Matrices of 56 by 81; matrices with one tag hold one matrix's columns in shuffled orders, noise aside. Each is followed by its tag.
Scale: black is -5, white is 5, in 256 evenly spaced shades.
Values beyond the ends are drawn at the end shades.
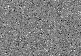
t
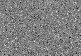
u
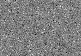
t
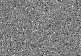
t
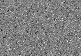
u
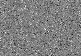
t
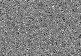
t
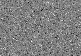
u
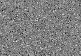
u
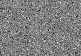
u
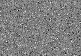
u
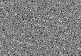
u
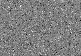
t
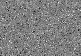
u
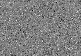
u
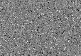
u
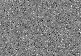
t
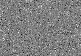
t
